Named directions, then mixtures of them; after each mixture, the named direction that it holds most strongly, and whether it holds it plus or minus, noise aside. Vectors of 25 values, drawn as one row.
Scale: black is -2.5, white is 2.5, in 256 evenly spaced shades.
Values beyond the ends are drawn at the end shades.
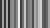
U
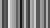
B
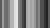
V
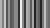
U, minus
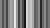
V, plus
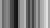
V, minus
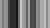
V, minus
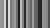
U, minus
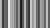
B, plus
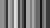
V, plus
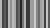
B, plus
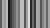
B, minus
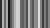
U, plus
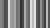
B, plus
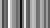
B, plus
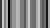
B, minus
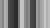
V, minus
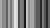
V, plus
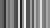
U, plus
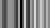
B, plus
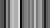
U, plus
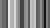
B, plus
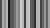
B, minus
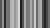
U, plus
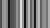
B, minus
